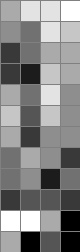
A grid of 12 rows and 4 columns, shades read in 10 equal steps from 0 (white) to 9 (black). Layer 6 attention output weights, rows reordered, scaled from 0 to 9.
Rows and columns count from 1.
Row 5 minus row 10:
-4 -1 -5 -3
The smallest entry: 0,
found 3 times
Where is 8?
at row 4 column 2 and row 9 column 3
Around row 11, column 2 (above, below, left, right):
6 9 0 3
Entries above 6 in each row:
0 0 1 2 0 0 1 1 1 2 1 2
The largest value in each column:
7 9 8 9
